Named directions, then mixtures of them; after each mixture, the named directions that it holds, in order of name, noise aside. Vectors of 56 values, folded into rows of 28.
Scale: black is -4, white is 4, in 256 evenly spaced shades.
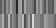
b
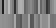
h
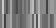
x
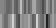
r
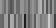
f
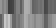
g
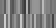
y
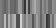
r, y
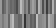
f, h, r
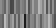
f, y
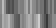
g, r, x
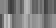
g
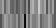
f, x, y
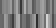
r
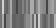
x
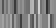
h, x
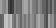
f, g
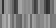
b, g, h
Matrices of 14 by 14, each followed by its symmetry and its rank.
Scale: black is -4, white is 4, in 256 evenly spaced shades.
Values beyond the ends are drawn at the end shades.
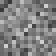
symmetric, full rank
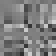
antisymmetric, rank two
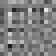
antisymmetric, rank two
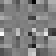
antisymmetric, rank two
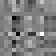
neither, rank two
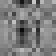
neither, rank two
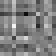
antisymmetric, rank two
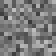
neither, full rank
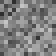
symmetric, full rank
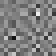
antisymmetric, rank two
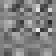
neither, rank two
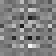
neither, rank two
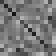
symmetric, full rank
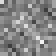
symmetric, full rank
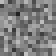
neither, full rank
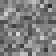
neither, full rank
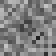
symmetric, full rank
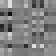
neither, rank two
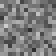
neither, full rank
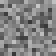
neither, full rank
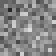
symmetric, full rank
